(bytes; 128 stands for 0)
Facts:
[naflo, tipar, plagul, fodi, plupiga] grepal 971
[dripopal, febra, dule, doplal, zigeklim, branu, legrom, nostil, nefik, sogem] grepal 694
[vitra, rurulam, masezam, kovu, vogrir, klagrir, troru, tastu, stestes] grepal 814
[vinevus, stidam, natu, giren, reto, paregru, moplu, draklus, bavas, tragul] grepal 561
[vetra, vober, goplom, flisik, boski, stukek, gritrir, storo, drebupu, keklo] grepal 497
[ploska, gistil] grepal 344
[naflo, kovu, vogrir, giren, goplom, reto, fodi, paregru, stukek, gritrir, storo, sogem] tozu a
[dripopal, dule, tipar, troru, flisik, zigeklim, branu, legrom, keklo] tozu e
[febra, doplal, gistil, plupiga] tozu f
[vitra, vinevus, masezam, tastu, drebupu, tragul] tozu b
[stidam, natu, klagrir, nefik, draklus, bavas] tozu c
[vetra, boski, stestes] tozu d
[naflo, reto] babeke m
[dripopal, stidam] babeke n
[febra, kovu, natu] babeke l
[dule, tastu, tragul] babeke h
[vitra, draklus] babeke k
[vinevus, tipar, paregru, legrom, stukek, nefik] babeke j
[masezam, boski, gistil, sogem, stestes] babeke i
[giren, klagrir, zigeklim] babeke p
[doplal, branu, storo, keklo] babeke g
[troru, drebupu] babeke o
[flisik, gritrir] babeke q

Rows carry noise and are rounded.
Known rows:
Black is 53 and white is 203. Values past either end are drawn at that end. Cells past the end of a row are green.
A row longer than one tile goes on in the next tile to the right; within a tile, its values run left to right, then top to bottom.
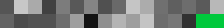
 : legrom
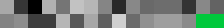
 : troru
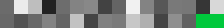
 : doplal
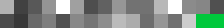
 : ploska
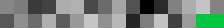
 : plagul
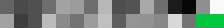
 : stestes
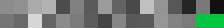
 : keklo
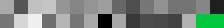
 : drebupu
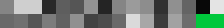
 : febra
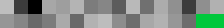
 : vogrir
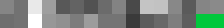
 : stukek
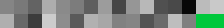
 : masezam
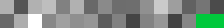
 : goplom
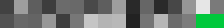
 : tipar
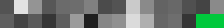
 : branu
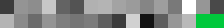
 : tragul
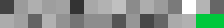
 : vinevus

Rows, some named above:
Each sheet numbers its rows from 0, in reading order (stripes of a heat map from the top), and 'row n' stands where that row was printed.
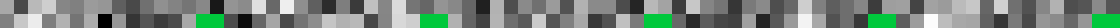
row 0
drebupu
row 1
gistil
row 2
tastu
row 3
dule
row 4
vetra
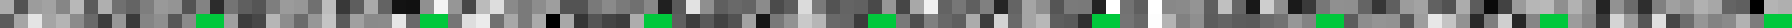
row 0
vober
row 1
stestes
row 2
drebupu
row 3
branu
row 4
sogem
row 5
boski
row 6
fodi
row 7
vitra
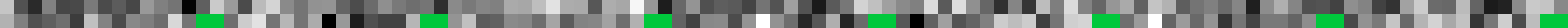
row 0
kovu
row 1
drebupu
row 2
bavas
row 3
naflo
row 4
gistil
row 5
gritrir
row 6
plupiga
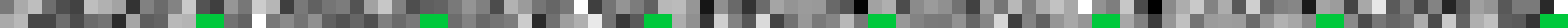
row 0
natu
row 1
storo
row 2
nostil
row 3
vitra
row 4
paregru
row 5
rurulam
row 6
sogem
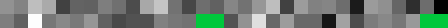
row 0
storo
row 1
flisik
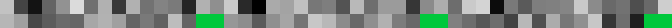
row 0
klagrir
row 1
vogrir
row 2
nefik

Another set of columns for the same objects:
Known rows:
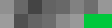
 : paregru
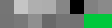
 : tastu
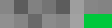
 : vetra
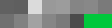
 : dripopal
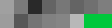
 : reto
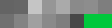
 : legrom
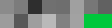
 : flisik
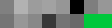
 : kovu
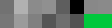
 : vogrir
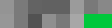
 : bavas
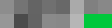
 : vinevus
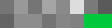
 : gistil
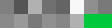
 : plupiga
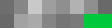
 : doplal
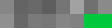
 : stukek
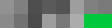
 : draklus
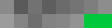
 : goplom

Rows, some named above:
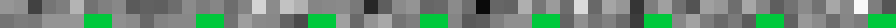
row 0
boski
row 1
goplom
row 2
nefik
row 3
gritrir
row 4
giren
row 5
klagrir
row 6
ploska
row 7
gistil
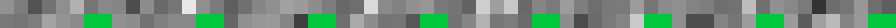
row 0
boski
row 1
plagul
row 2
zigeklim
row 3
nostil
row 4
dule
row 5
tragul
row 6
stidam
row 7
flisik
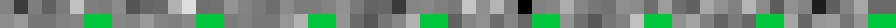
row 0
fodi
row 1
naflo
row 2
drebupu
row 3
moplu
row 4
troru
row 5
natu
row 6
ploska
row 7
gritrir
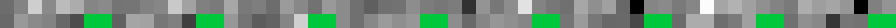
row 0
nefik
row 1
sogem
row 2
natu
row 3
keklo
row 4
tipar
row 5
vogrir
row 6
febra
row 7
kovu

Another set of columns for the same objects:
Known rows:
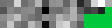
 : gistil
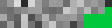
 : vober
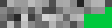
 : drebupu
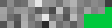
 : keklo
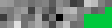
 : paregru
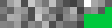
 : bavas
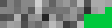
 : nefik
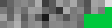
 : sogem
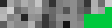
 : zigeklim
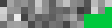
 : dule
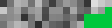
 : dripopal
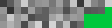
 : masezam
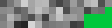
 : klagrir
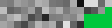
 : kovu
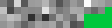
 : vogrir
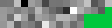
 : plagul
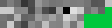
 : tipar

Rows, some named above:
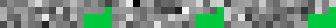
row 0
keklo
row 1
plupiga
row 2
dule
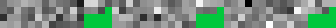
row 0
stidam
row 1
vogrir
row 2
fodi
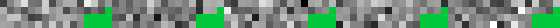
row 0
tastu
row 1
nefik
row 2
troru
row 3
flisik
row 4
naflo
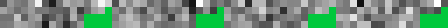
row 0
doplal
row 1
tragul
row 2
nostil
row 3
ploska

